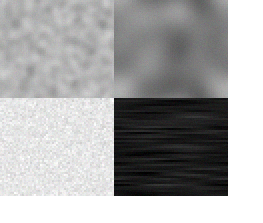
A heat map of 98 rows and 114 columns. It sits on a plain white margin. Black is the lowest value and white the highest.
It is made of 2 by 2 panels. Panel 1,1: high, blotchy, faint in contrast. Panel 1,2: middling, smooth. Panel 2,1: very high, fine-grained, faint in contrast. Panel 2,2: very low, streaked across, faint in contrast.
